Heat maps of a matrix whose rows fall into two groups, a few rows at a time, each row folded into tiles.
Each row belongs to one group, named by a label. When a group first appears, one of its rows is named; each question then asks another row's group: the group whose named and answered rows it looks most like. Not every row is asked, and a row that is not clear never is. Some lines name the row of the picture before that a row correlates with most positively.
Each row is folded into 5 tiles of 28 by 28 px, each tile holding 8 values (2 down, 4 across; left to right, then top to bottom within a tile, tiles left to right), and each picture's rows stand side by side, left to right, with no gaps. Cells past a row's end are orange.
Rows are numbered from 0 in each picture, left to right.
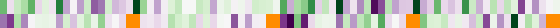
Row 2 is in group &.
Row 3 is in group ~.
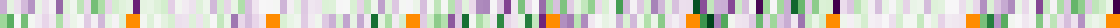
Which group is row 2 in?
~
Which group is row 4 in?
&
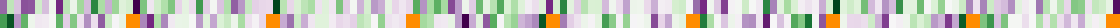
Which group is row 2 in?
&
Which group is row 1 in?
&
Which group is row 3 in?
~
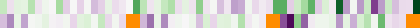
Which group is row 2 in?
&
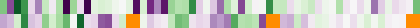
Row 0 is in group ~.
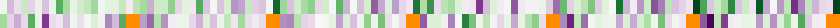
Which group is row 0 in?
~
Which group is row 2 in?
&
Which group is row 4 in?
&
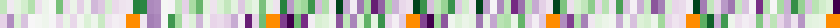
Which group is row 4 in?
&
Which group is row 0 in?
&
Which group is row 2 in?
&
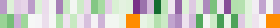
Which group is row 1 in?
~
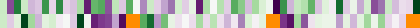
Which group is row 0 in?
~
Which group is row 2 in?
&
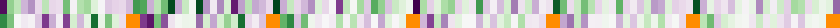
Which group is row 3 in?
&
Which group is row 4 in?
&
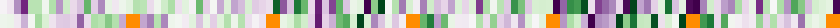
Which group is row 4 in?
~
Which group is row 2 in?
~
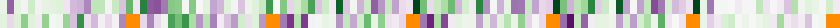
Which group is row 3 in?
&
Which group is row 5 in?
~
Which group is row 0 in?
~
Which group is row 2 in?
&
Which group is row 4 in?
&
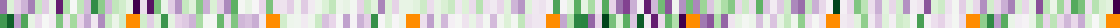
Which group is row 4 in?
~
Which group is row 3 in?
&
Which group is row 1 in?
~
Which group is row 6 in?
~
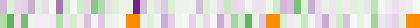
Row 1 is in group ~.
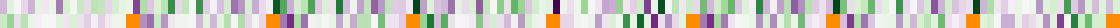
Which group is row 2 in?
&
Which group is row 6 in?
&
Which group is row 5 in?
&
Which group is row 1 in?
&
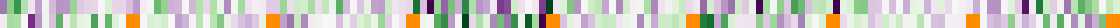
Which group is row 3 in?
~
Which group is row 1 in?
~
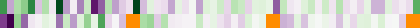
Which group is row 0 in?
&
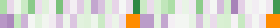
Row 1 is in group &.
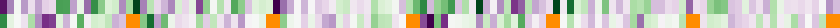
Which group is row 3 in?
&
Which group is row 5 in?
~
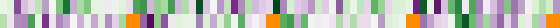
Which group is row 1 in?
&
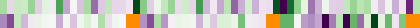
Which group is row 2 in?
~
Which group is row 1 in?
&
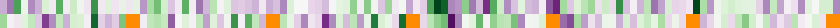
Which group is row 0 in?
~
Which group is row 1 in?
~
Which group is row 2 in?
~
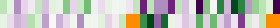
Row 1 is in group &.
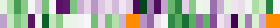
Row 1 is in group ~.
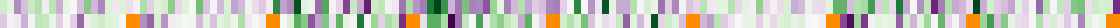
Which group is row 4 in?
~
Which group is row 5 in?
&
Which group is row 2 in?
~
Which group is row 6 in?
&
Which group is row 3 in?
~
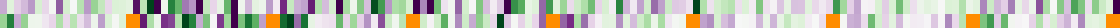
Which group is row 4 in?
&
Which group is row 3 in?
~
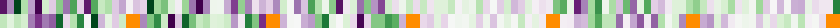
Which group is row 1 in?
~
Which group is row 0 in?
~
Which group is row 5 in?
&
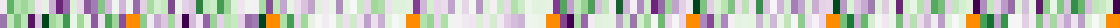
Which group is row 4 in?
&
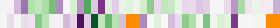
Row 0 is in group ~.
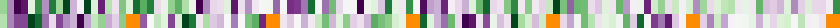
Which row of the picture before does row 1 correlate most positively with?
1
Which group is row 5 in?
&
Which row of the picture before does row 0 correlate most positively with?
0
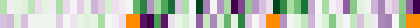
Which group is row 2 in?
~
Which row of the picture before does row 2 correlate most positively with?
1
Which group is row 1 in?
&
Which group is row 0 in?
&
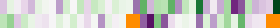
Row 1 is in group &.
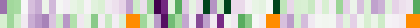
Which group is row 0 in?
~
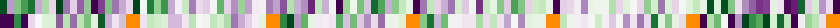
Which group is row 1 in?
~
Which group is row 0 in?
&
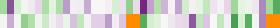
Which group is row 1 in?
~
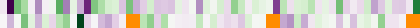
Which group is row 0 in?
~
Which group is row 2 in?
&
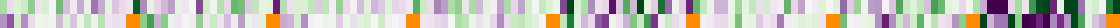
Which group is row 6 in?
~
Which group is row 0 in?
&
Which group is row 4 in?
~
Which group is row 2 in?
&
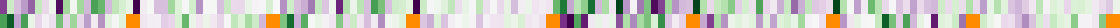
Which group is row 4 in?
&
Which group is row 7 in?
~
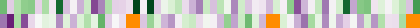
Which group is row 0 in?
&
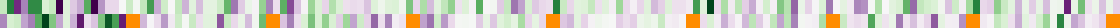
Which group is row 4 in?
&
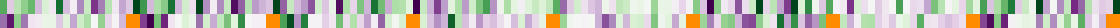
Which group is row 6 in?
~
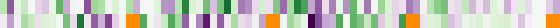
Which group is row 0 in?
~
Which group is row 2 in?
~
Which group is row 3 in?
~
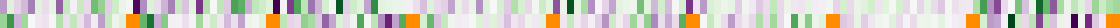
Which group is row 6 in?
&
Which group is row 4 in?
~
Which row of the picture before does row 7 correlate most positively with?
0
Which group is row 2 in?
~
